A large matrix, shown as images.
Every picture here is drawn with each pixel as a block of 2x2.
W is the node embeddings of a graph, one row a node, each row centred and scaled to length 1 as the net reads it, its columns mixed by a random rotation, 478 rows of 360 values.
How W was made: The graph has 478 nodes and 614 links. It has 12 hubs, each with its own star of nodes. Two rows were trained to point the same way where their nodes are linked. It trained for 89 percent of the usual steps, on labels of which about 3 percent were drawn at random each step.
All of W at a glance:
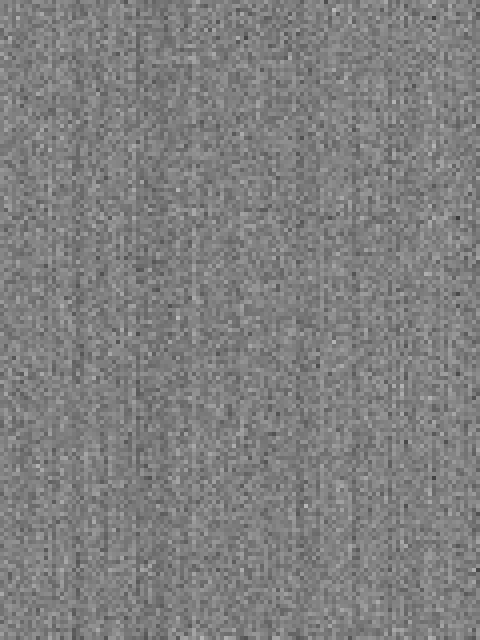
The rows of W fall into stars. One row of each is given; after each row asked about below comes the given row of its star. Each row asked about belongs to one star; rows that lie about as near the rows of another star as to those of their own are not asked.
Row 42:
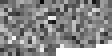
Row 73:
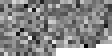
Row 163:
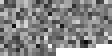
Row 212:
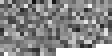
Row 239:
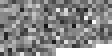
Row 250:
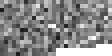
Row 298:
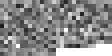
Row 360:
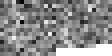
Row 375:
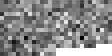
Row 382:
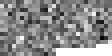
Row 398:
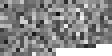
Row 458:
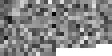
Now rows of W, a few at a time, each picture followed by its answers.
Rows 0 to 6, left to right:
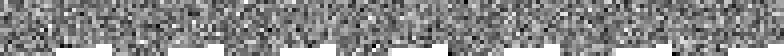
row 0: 239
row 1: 212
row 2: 73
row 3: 398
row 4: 382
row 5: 382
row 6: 298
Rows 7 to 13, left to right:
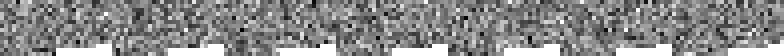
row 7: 382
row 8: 360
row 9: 375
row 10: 73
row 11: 73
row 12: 42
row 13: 382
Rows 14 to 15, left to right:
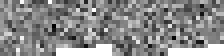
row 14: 42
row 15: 163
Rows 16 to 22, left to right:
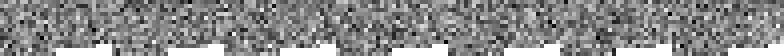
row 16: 458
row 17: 360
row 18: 382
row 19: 250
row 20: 382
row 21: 42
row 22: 458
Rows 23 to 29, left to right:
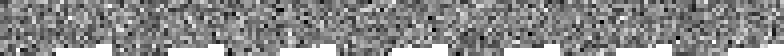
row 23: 458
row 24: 73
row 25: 360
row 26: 250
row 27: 375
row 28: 360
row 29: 360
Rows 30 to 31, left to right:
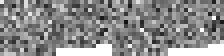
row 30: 163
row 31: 382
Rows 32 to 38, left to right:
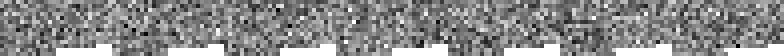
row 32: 250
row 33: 73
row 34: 360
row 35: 360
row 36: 375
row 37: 458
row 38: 212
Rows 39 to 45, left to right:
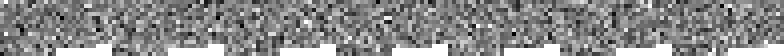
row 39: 250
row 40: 42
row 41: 250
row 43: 298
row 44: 42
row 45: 360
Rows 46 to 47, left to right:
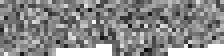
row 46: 212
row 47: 250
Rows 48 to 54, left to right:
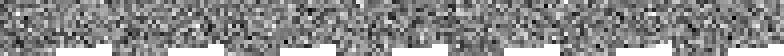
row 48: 375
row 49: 250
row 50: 212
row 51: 298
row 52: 375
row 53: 239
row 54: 250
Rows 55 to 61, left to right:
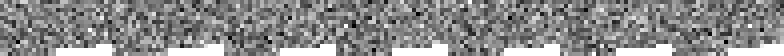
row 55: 73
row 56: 239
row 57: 458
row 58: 250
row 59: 250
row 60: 398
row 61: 239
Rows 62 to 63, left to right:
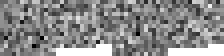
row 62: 458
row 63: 250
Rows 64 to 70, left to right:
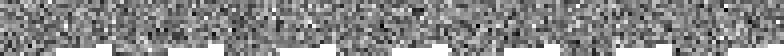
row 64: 382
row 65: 42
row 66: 398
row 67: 212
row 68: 250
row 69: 375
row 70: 360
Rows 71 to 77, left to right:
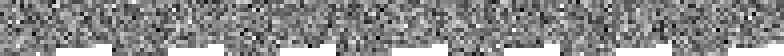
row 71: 360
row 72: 42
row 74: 382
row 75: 298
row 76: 382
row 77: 239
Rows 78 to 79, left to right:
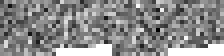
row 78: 458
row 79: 382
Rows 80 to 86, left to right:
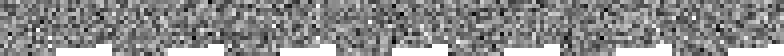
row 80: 298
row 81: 73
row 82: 458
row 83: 250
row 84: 298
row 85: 458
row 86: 212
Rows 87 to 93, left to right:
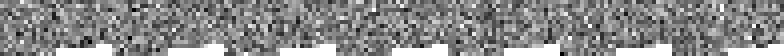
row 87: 298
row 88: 239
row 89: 239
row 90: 73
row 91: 382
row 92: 298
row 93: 375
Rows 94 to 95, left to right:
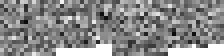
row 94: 458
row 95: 375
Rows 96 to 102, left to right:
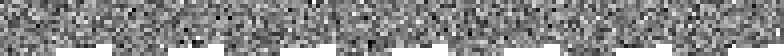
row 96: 398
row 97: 163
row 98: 42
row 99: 375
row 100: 212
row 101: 212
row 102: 73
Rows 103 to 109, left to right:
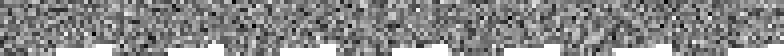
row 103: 360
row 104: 458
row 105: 250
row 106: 163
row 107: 250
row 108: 239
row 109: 212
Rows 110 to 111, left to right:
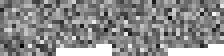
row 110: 163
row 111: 298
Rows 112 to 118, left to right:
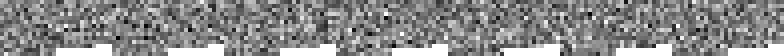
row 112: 212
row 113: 212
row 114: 382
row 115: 360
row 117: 42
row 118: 298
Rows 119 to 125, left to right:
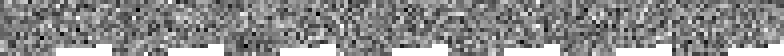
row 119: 458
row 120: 398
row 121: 375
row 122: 212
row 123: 250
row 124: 398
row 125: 375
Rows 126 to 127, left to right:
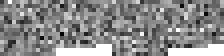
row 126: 458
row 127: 298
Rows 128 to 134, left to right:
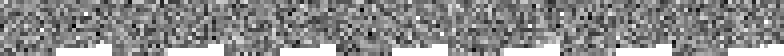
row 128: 239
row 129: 298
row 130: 298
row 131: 73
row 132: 239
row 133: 382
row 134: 360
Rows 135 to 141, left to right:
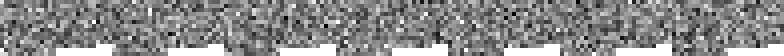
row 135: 212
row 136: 458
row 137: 212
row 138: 42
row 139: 298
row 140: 398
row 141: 73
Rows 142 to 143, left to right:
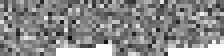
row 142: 42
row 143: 239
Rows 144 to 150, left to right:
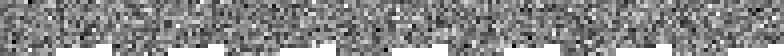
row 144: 375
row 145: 398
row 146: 239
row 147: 398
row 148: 73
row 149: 398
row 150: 212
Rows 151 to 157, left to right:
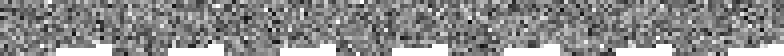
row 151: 382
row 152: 458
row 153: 42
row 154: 42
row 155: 458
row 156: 398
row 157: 360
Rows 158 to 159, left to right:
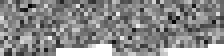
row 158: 360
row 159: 239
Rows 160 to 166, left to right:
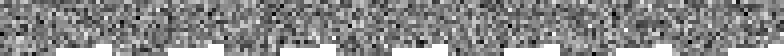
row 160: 298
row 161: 212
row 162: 163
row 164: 163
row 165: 298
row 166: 458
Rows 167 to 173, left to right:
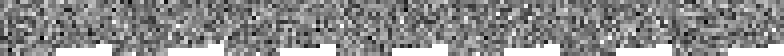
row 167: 458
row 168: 382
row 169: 398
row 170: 298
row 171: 360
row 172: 360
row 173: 375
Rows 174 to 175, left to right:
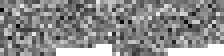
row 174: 250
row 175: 212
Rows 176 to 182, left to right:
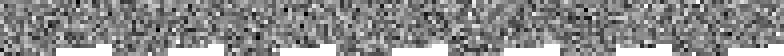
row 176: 42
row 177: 239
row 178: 73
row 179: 163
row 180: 239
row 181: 398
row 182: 73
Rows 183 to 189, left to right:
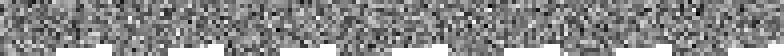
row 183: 250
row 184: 360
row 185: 42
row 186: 458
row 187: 212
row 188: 212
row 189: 298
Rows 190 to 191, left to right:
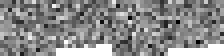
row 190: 360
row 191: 163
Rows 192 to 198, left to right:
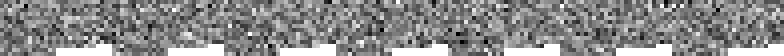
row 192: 458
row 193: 212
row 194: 212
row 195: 73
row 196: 375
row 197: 42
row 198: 382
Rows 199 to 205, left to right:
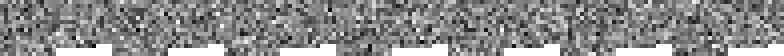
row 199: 398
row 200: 298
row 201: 360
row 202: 458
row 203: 250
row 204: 398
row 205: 458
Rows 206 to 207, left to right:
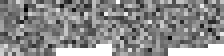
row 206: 458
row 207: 250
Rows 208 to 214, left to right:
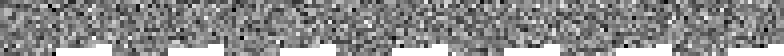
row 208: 360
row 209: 42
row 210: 360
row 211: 250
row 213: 239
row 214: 398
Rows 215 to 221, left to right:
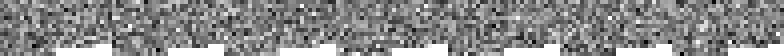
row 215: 458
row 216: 73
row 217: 239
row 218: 239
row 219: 398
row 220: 163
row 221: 73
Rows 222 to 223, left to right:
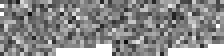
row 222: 382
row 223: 250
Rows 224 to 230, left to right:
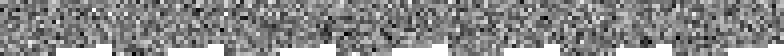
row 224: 250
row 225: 212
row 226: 382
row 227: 239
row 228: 250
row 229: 73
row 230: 458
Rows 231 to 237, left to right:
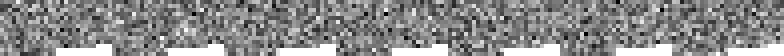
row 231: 250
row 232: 360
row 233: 360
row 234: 42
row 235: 212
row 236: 458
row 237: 239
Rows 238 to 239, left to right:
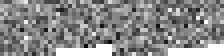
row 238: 73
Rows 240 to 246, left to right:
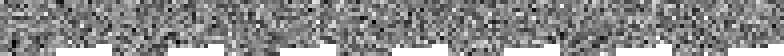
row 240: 375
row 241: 73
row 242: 212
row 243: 239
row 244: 212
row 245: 458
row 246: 398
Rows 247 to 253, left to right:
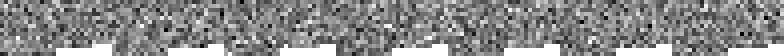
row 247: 298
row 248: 398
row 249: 212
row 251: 250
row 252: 458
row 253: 250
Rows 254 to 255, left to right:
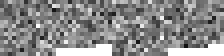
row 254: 360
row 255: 298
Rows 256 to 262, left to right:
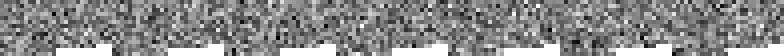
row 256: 298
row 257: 382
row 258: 239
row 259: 239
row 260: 382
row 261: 375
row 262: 382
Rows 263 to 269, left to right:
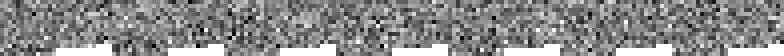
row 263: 239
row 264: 375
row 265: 458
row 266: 298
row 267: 73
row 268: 42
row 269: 250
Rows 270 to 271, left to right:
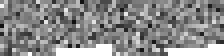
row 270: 239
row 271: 212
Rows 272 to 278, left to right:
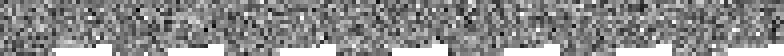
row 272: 375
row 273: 398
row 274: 458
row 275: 298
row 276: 298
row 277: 458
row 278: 382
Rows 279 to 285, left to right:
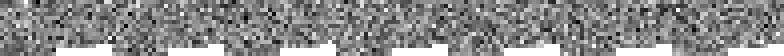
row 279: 163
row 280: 163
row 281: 163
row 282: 382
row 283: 382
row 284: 212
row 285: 212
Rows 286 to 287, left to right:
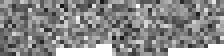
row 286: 458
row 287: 250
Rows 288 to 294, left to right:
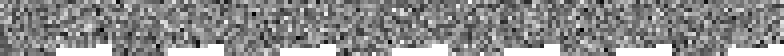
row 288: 382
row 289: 73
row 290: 42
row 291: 239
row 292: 398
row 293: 73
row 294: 250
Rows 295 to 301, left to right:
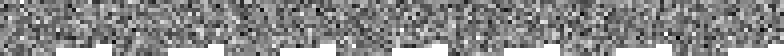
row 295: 42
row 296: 73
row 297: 298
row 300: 212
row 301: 458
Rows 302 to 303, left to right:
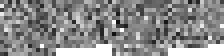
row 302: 382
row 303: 42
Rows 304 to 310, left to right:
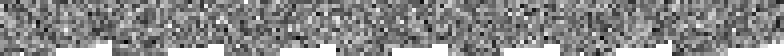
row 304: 382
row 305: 375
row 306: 42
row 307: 42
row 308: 212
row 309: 382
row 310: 239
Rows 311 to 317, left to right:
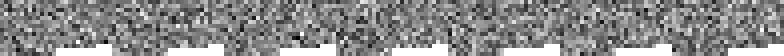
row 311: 73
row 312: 212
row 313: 398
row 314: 458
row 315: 73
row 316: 212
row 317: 73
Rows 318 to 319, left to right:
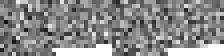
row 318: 73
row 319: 360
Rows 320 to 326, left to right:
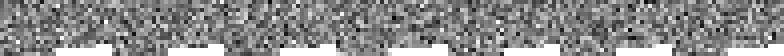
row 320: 360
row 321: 250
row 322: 375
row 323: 212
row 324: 360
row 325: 42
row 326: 42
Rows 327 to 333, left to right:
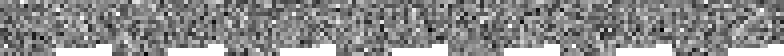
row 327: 458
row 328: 298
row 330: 382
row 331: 212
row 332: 382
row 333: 360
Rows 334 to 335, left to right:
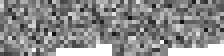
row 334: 298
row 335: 382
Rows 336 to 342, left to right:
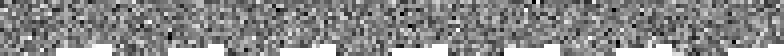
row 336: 360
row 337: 250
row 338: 360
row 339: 298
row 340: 42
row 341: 360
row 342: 212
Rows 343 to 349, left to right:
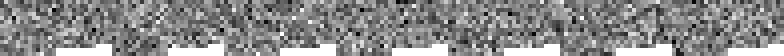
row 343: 360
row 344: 375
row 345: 398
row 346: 298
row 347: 375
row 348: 212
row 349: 360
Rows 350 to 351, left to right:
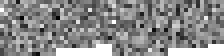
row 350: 298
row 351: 42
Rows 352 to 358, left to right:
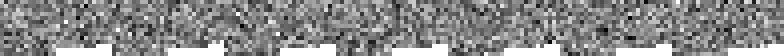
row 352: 375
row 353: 398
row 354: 250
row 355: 375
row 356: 360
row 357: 42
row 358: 239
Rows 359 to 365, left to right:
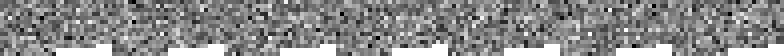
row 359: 42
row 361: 458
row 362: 458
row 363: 398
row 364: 298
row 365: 398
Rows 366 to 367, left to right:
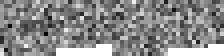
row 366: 360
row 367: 458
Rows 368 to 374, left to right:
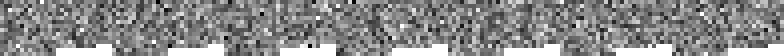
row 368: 398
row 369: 360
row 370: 375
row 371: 382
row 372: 73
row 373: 163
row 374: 398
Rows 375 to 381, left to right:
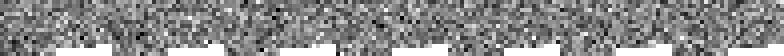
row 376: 458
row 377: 360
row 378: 382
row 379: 163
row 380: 382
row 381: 298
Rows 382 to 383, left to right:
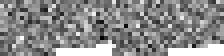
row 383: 163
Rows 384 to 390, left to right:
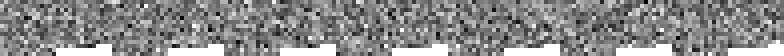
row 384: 398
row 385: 250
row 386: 375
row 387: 298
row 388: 250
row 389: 42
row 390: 360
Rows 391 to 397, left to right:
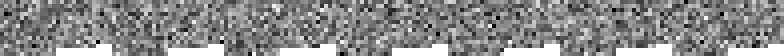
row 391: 458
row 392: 212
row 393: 375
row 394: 360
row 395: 250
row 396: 360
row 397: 163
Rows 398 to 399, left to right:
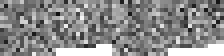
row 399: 239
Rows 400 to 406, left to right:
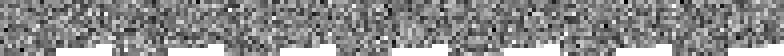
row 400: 360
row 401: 42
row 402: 163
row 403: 360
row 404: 239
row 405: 212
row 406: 382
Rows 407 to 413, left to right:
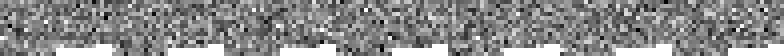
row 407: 42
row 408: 458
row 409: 73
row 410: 73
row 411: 360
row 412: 239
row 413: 42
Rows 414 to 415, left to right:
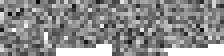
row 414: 163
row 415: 375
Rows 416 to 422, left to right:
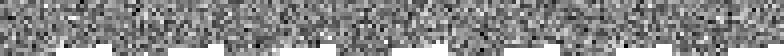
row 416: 458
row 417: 398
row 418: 375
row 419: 239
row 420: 212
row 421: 250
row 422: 398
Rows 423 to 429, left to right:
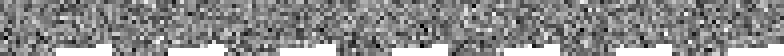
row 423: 458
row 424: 360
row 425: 239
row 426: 375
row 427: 375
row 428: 73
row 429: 250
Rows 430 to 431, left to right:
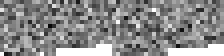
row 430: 360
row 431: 212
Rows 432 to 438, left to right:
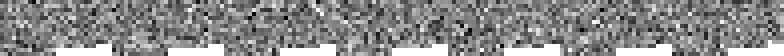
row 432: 375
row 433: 42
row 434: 250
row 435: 382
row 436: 73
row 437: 250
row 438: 298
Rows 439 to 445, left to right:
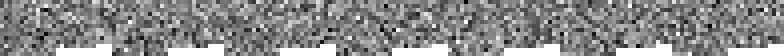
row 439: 458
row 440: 375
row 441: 458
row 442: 239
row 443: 360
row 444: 212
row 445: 212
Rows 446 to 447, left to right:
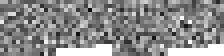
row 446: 250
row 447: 458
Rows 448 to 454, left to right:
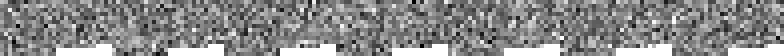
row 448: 250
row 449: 360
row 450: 42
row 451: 73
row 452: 212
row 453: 239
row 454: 42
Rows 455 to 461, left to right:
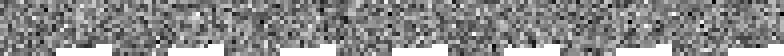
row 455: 398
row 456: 458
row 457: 382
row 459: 73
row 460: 382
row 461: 42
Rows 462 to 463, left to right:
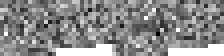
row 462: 212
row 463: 42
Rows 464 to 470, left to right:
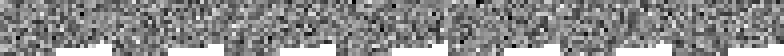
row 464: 239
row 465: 42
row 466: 375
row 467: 382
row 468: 250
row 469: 239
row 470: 42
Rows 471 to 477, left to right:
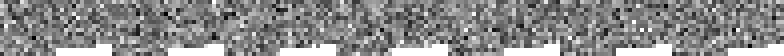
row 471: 298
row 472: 298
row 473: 360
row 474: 239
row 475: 239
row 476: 298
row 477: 298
